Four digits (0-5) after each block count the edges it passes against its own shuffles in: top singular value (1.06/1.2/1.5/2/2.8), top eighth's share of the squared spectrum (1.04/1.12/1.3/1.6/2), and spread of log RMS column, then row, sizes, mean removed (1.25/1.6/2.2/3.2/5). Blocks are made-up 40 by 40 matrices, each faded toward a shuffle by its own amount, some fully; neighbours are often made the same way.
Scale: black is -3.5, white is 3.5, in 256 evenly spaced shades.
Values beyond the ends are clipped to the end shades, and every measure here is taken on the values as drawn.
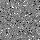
0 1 0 0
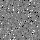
1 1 0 0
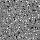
0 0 0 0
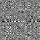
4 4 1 2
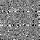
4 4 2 2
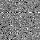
3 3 0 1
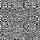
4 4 2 2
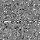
3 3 1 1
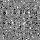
3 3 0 1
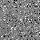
3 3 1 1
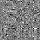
3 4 1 1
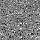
3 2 0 1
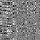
4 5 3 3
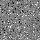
0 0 1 0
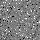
0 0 0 0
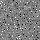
0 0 0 0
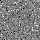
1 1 0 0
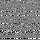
3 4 0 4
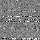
3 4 0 3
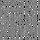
4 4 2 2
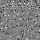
1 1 0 0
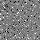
1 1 0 0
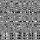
4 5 2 3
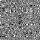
3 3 1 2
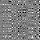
4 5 3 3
